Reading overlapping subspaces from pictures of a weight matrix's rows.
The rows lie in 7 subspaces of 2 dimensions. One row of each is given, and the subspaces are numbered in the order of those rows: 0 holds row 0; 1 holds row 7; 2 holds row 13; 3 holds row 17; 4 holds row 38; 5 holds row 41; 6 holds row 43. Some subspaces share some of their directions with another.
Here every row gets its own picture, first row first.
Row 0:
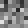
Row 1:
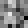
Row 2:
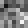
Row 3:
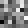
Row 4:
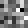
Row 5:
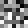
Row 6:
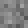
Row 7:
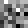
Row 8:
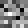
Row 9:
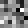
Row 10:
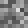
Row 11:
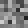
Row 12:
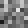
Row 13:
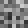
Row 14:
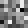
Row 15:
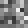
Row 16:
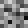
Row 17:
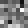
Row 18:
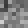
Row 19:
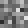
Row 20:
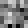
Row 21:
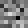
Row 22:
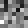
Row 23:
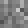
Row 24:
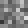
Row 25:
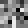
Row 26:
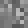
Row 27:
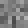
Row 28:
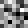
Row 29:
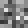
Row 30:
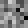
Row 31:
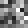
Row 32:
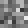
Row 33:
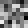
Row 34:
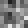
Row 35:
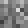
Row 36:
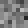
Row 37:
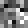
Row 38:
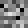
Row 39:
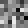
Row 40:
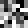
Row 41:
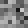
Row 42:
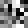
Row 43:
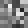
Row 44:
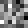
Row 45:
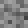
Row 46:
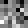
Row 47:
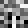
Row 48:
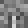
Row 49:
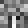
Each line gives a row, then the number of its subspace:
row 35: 1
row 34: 3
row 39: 2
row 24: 4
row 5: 2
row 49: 2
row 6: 3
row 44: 6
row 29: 4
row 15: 5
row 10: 5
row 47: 2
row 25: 2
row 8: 4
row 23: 1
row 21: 4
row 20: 3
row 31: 5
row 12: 0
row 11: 6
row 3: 0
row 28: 1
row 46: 1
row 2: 0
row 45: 1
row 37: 0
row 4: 4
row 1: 3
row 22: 0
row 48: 2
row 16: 1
